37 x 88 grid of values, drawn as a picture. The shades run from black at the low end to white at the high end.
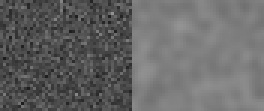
The table splits into one row of 2 panels. Panel 1,1: low, fine-grained. Panel 1,2: middling, blotchy, faint in contrast.
